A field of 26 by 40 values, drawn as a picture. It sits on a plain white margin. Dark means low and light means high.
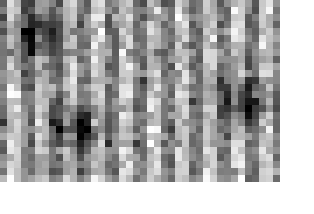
Upright stripes repeat 10 times across the table. Three dips sink into the field. On average the colour sits 60% of the way up the scale. No overall slope runs across the table.
